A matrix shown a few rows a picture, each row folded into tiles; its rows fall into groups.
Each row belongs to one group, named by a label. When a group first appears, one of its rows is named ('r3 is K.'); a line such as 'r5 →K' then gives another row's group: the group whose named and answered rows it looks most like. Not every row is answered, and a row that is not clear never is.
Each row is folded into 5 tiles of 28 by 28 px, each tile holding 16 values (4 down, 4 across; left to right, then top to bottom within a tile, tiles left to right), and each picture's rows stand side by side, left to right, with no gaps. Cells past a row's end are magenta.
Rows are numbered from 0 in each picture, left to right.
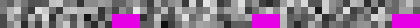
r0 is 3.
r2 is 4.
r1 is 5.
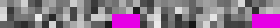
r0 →4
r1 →3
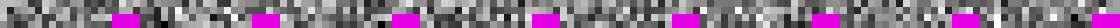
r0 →4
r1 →5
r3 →4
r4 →4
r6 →5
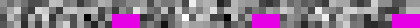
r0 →3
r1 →5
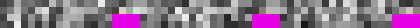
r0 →3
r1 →3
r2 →5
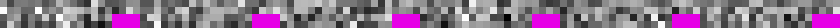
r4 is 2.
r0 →3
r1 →3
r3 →5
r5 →3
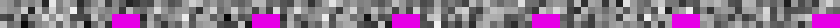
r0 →5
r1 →2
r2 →2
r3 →3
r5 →4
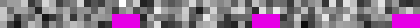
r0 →4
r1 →2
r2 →5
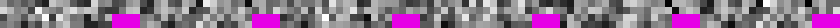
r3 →5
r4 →2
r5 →2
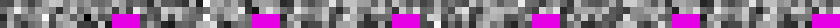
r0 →2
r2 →2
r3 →3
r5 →2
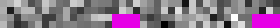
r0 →4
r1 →5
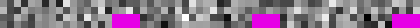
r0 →5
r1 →5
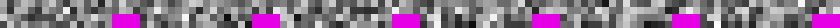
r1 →2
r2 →4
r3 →3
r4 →3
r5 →3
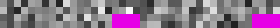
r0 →5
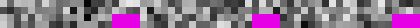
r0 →4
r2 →5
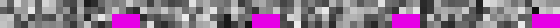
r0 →4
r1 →2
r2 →3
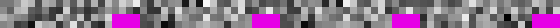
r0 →4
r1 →5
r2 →5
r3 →2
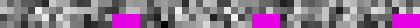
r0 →3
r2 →2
